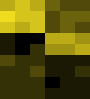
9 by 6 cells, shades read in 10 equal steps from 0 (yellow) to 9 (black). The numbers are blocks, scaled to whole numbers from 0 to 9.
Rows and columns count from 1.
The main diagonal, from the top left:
2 1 1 2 3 8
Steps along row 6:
up same up same same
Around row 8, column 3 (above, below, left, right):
6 7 7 9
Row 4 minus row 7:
1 2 3 -6 -6 -4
